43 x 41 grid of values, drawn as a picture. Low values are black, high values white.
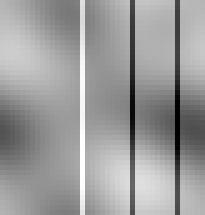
On average the colour sits 60% of the way up the scale. Columns 17, 27 and 36 differ from the columns beside them. No overall slope runs across the table. The ninth with the lowest average is the middle right.
